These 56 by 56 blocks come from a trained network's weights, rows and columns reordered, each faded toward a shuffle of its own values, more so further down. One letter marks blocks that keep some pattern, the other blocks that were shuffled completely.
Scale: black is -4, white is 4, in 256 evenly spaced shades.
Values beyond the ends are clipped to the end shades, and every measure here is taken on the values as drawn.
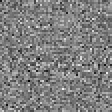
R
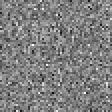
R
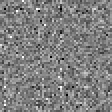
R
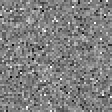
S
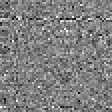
R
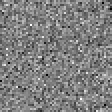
S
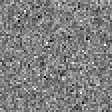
S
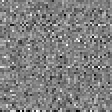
R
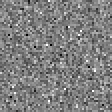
S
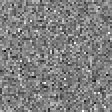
S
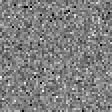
S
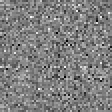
R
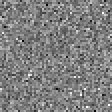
S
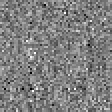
R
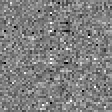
R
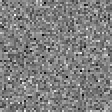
S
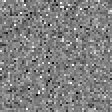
S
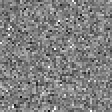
S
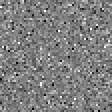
S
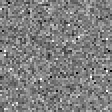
S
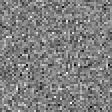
R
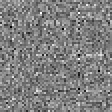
R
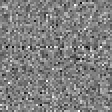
R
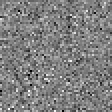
R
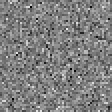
S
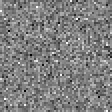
S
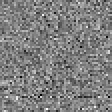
R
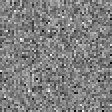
R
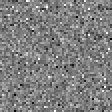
S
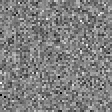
S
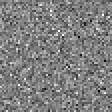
S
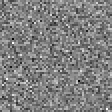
S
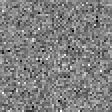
S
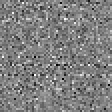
R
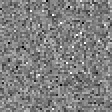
S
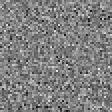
R
